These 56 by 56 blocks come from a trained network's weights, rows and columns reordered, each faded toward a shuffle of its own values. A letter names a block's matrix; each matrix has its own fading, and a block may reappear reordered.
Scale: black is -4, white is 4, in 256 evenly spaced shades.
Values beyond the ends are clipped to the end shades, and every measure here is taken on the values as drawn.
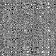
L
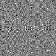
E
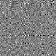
E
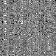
L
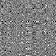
E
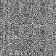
L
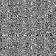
L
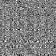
L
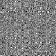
L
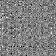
L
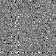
E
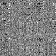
L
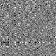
E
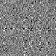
E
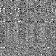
L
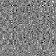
E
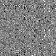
L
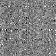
L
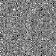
L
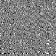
E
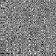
E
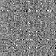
L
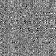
L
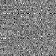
E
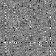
E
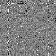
E
